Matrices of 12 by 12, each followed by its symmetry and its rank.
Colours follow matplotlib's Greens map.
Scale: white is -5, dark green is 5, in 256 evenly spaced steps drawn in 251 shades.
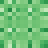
symmetric, rank one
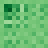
symmetric, rank two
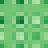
symmetric, rank one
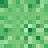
symmetric, rank two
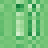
neither, rank one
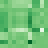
antisymmetric, rank two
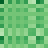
symmetric, rank one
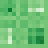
symmetric, rank two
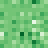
antisymmetric, rank two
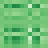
neither, rank one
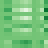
neither, rank one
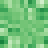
antisymmetric, rank two
